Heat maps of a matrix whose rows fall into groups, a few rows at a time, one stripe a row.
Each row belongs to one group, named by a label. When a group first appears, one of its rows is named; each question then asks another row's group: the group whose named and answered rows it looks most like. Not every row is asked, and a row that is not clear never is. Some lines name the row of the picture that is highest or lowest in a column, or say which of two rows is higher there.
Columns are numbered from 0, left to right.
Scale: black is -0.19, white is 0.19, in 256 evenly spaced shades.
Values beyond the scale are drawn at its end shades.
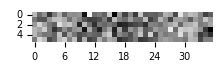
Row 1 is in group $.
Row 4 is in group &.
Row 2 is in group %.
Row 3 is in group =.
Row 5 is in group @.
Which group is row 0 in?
=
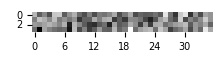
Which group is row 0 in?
$
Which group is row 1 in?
@
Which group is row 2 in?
$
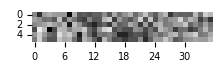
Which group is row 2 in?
$
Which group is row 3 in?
@
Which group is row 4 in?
%
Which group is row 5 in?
%
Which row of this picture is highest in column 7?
4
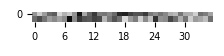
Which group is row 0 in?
%
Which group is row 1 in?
&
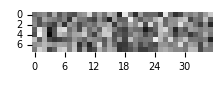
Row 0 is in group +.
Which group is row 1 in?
$
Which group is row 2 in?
&
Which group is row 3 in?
@
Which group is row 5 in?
=
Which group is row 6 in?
@
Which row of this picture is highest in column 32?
7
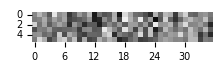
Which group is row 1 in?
+
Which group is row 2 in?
=
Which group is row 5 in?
@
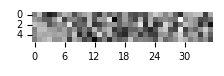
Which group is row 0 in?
%
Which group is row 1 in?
&
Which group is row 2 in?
+
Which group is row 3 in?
@
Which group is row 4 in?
@
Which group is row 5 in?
$
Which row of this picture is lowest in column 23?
3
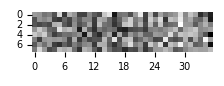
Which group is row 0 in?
&
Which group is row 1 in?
&
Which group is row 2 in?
&
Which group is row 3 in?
%
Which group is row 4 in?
=
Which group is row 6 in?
&
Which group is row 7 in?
%
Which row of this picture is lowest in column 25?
5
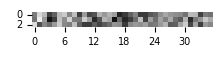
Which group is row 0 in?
@
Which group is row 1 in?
%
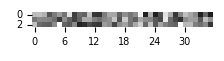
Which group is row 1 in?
+
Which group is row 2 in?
&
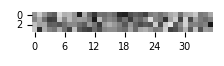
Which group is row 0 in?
%
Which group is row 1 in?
%
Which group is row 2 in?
=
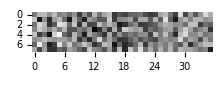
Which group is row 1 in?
=
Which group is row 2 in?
@
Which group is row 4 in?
=
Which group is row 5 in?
@
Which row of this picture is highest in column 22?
1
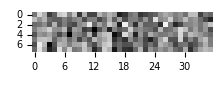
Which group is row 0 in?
@
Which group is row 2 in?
+
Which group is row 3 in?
$
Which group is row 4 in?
&
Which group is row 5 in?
@
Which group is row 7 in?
%
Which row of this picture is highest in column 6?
0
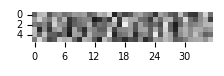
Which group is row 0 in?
@
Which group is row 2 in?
+
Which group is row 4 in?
=
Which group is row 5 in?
%
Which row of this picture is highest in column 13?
0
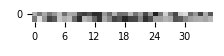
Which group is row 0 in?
$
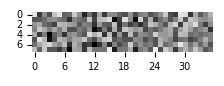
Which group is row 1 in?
&
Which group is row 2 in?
%
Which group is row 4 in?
=
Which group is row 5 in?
@
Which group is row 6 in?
$
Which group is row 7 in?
=
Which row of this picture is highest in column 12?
4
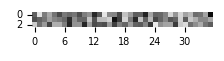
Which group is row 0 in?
&
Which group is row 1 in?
&
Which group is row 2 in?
=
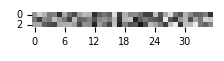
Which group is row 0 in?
+
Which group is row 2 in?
%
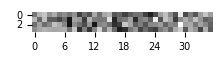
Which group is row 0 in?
@
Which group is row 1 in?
=
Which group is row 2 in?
&
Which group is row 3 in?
@
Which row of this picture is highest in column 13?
3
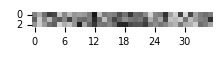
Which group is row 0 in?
%
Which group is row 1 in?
&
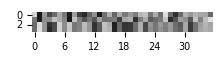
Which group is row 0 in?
=
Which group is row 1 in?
$
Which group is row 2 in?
%
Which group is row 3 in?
%
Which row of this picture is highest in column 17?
0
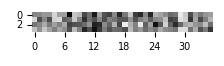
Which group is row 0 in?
$
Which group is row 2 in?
+
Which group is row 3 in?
$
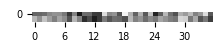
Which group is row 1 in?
$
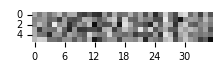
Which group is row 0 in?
$
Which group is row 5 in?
+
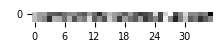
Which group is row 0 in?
=
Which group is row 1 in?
+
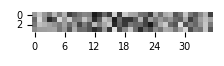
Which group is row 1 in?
%
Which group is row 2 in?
@
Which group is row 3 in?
$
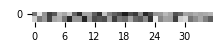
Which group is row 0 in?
%
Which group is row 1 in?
=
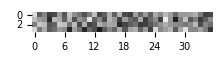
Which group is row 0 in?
=
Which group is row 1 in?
+
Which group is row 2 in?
@
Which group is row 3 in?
=
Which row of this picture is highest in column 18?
1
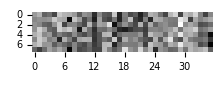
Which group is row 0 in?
%
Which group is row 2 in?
&
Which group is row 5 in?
+
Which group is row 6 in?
&
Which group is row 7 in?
&
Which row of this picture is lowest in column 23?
1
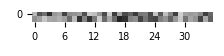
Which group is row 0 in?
=
